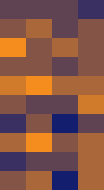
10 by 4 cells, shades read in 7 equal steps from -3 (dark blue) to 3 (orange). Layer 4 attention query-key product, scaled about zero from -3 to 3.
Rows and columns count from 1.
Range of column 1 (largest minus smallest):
5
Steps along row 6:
down same up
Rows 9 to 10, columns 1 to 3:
-2 -1 -1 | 0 1 -3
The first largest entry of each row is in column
1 2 1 1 2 4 2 2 4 2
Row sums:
-5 0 4 -1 7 0 -6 5 -3 -1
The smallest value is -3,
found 2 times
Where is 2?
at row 5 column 1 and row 6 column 4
